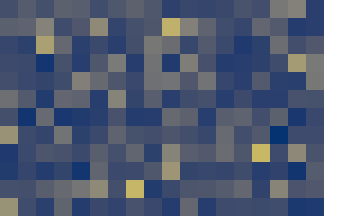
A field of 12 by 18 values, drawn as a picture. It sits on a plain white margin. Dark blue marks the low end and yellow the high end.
No single row or column stands out from its neighbours. No overall slope runs across the table. The values are skewed, with a long tail toward high values. The ninth with the lowest average is the middle right. On average the colour sits 30% of the way up the scale.
